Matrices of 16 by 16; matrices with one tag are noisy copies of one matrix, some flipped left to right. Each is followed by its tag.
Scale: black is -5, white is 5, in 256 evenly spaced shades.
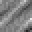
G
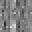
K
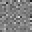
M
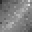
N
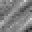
G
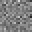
M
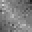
N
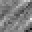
G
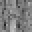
K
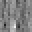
K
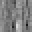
K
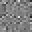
M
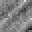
G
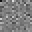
M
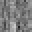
K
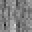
K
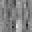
K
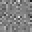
M
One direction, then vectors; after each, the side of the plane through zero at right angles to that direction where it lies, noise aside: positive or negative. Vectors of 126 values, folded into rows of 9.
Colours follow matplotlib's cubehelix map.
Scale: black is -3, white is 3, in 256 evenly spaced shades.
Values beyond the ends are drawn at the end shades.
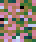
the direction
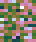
negative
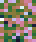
negative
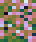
negative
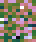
negative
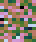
positive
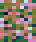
negative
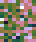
negative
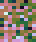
positive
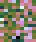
negative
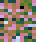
positive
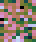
positive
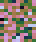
positive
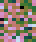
positive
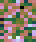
positive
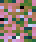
positive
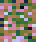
positive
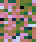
positive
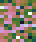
positive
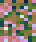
positive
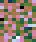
positive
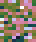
negative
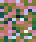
negative
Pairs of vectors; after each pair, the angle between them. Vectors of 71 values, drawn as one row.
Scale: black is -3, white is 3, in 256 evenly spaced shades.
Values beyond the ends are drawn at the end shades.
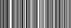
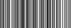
partly aligned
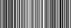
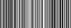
nearly parallel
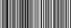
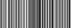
nearly opposite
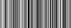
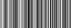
nearly parallel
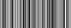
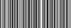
partly aligned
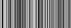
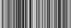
partly aligned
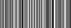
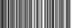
partly aligned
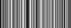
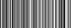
partly aligned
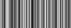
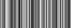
nearly parallel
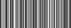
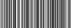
partly opposed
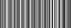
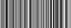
nearly opposite
